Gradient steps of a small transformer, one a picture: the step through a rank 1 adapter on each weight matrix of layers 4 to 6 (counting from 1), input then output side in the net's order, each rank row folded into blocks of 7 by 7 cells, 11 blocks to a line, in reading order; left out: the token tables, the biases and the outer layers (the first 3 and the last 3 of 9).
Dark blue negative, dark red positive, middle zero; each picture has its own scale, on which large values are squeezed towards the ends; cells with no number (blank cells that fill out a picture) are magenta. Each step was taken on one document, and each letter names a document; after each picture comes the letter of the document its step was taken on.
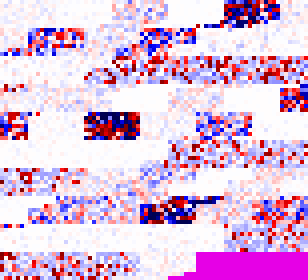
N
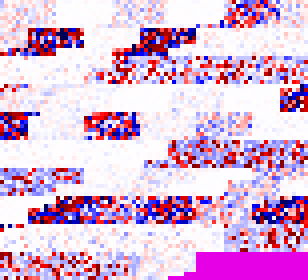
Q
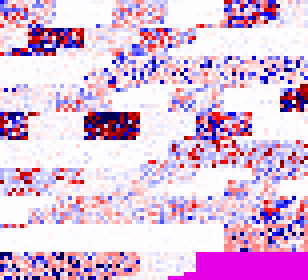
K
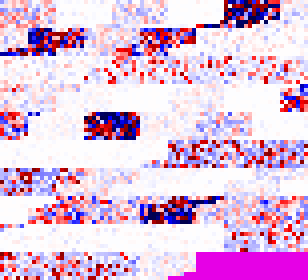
N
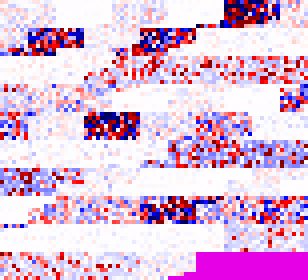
K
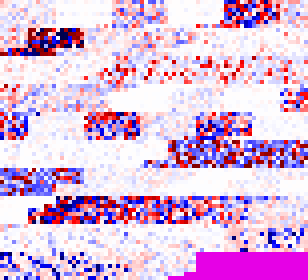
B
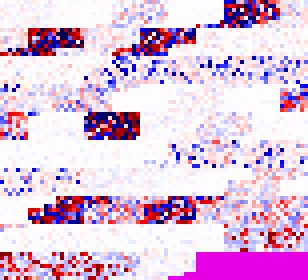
B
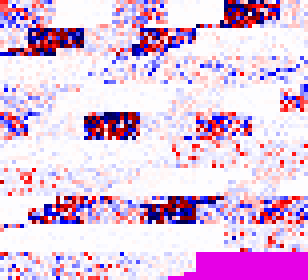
K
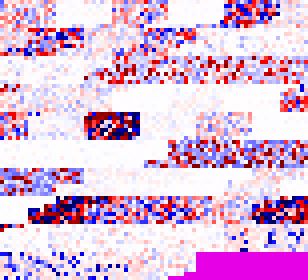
Q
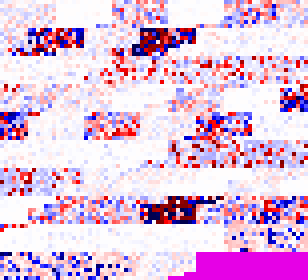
K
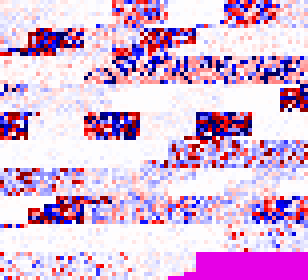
N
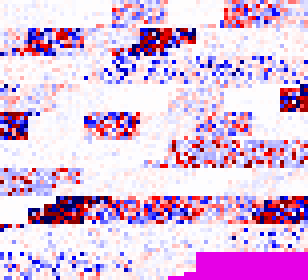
B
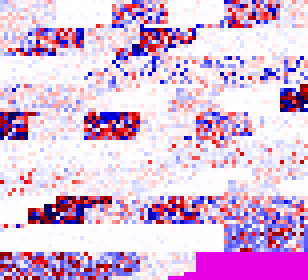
K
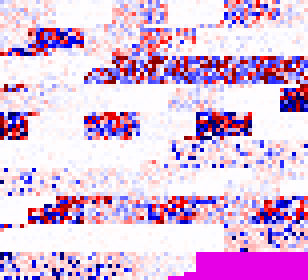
N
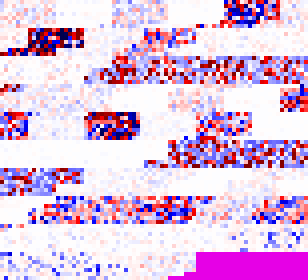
Q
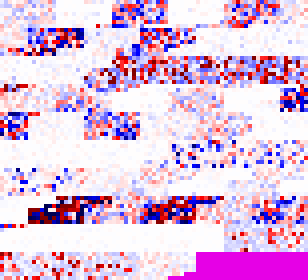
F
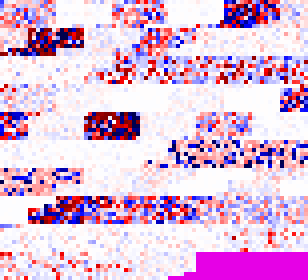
B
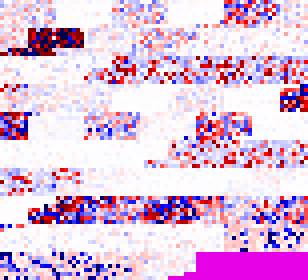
Q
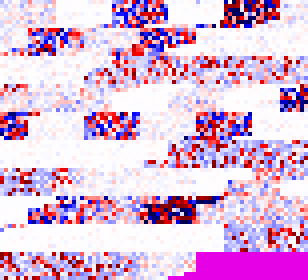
F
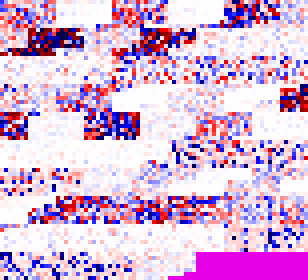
B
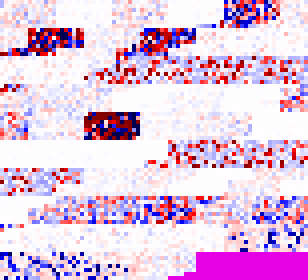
Q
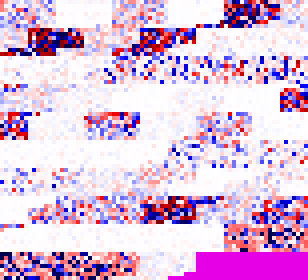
B
